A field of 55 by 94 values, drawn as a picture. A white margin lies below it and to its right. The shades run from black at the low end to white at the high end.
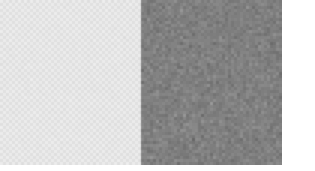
The table splits into one row of 2 panels. Panel 1,1: very high, checkered, faint in contrast. Panel 1,2: middling, fine-grained, faint in contrast.
